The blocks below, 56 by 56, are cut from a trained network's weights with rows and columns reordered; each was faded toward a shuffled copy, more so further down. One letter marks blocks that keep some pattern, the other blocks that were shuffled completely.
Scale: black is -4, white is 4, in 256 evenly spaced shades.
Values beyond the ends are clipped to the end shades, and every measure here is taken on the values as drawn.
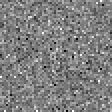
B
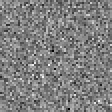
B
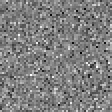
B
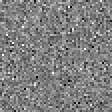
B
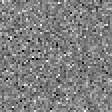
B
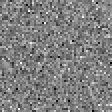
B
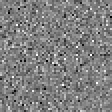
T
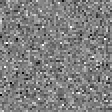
B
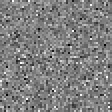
T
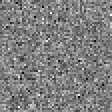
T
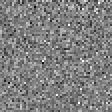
T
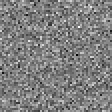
B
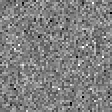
T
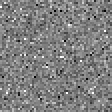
B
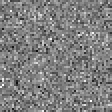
T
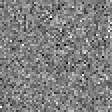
B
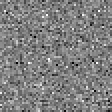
T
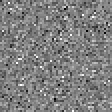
T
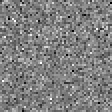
B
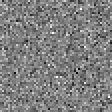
B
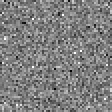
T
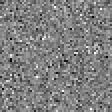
B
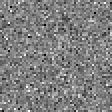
T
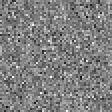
B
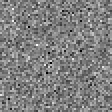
T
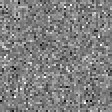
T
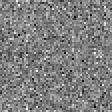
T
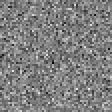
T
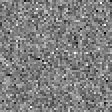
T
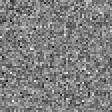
B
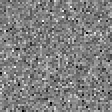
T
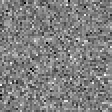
T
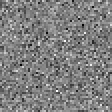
B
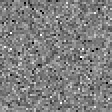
T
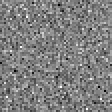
B
